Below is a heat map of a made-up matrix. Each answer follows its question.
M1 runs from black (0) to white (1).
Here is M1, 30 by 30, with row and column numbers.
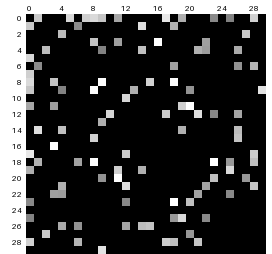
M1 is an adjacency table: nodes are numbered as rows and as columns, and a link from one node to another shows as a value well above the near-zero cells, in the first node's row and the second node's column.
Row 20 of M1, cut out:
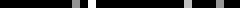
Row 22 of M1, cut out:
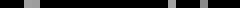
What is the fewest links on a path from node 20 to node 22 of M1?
3
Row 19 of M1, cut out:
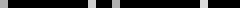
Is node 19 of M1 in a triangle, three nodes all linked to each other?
yes
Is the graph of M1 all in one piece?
no
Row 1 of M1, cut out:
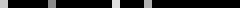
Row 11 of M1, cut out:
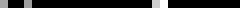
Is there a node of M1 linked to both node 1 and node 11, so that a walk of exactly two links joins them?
yes
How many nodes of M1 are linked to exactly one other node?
6
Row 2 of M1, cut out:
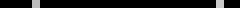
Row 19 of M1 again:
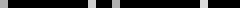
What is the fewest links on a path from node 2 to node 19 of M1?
3
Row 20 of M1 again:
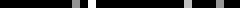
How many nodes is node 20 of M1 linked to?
4
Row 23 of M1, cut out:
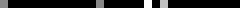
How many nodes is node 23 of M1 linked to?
4
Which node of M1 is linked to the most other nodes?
node 0
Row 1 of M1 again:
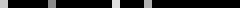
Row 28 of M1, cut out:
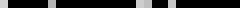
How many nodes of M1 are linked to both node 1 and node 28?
3
